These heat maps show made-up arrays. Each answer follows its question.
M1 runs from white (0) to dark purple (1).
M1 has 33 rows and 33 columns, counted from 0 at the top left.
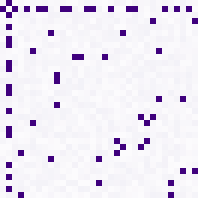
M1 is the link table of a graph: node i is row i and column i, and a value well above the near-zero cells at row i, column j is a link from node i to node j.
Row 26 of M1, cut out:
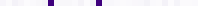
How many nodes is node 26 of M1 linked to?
2
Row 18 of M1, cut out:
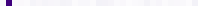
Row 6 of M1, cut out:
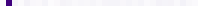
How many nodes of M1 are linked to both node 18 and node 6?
1
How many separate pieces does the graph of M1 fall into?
3
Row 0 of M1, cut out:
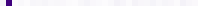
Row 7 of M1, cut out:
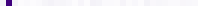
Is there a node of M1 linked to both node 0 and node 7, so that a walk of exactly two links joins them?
yes
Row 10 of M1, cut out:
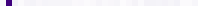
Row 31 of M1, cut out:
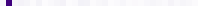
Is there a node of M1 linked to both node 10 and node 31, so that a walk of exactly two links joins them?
yes
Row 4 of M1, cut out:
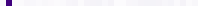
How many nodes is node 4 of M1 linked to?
1
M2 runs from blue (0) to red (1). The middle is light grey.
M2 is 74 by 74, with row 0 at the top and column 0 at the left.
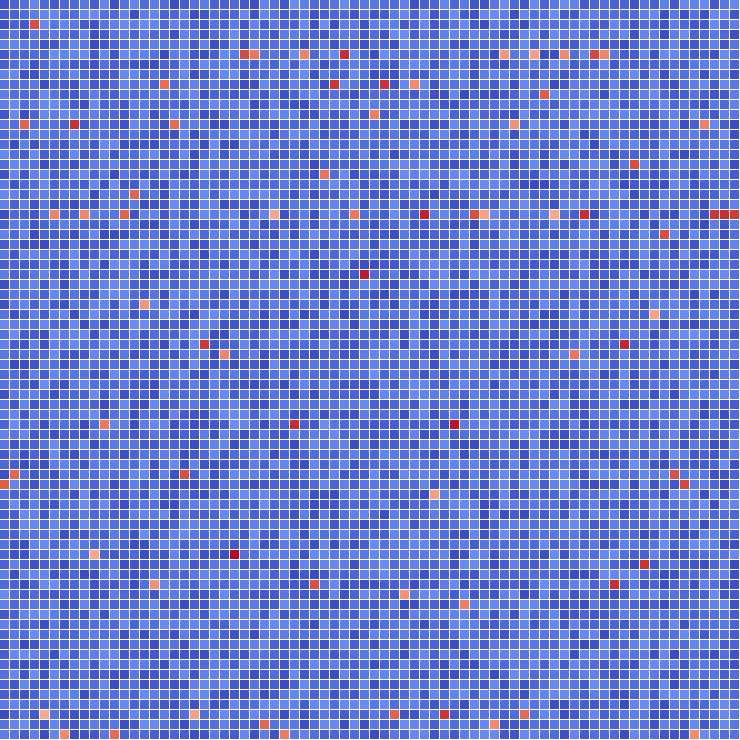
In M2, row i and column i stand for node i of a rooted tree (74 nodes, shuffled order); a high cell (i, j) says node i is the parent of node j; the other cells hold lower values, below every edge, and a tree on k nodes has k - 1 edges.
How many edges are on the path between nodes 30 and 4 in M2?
4
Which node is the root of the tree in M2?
21
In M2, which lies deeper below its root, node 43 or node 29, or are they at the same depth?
node 43
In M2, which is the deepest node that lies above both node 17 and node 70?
12
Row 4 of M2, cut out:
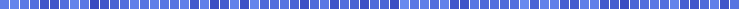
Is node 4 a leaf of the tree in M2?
yes
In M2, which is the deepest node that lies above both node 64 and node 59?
5
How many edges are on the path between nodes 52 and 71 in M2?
1
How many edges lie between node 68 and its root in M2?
2
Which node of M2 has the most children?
21
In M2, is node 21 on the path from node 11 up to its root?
yes
